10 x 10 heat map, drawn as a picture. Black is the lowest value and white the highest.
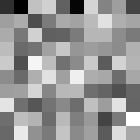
Calmest part: bottom middle. Ninth with the lowest average: top left. Slope: none. Average level on the scale: 60%.
